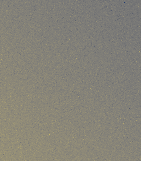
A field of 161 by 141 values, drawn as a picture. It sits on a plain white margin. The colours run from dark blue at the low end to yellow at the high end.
No regular stripes run through it. The halves do not mirror each other. No single row or column stands out from its neighbours. There is an overall slope up to the bottom left.
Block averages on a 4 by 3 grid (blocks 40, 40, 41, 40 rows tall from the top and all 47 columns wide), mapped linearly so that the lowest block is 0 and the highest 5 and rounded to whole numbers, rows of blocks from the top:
210 / 321 / 432 / 543
